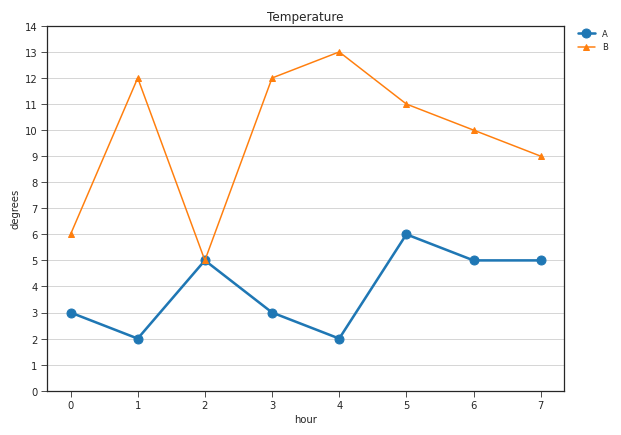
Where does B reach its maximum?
4
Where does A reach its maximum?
5
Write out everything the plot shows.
Title: Temperature
x-axis: hour, ticks 0 1 2 3 4 5 6 7
y-axis: degrees, ticks 0 1 2 3 4 5 6 7 8 9 10 11 12 13 14
Legend: A, B
Values:
A: 3 2 5 3 2 6 5 5
B: 6 12 5 12 13 11 10 9
